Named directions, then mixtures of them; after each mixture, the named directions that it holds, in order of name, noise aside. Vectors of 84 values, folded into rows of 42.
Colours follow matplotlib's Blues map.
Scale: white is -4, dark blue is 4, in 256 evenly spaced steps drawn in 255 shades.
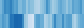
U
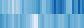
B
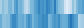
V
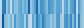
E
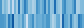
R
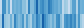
E, V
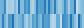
E, R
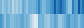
B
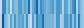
E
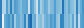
E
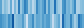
R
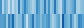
R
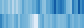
B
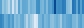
B, R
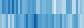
B, R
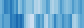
U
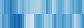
U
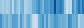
B, V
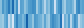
R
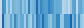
E, V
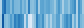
E, U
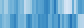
V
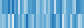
R
